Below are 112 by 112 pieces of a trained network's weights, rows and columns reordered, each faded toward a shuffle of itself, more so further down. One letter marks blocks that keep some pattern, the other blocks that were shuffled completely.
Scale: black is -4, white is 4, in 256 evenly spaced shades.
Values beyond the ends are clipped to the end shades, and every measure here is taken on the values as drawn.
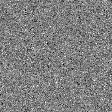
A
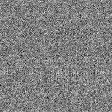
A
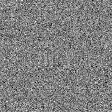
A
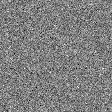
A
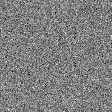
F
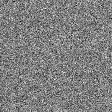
A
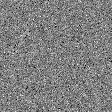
F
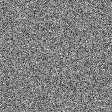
F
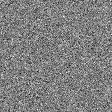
F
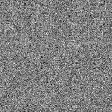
A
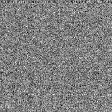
A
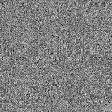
A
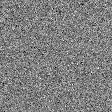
F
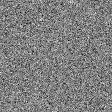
F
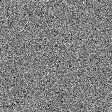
F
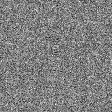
A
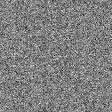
A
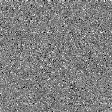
A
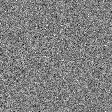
F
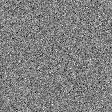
F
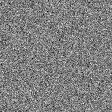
F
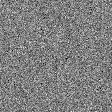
F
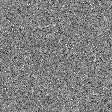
F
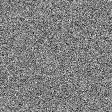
F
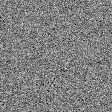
F
